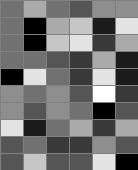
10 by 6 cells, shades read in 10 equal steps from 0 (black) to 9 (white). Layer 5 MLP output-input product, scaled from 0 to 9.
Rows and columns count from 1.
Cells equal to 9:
1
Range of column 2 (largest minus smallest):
8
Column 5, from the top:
5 1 2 6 8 9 0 2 5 8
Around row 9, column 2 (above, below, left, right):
1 7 3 2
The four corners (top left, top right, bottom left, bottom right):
4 5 3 0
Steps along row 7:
down up down down up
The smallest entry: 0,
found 5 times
